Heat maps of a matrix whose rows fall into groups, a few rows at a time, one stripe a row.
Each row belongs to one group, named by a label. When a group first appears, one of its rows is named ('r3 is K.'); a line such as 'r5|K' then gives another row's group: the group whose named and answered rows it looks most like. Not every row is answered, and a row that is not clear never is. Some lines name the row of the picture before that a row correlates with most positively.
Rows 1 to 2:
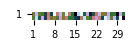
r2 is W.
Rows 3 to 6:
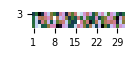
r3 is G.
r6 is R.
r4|W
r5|W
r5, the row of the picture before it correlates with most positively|1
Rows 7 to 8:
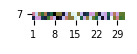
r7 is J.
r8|R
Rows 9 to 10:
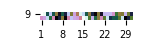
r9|J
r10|R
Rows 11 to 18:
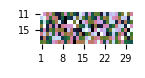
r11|J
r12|J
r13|G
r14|W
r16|W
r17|G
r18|G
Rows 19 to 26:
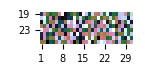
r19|R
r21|W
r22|R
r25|W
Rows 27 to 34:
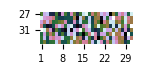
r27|R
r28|J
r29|J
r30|G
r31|J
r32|W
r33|W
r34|G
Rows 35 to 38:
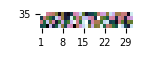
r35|J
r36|G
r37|R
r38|G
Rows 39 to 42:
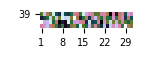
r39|R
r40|W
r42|J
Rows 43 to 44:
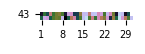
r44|R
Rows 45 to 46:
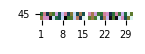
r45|W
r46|R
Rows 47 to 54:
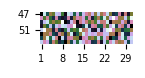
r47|G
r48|J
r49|R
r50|W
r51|J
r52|G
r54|J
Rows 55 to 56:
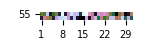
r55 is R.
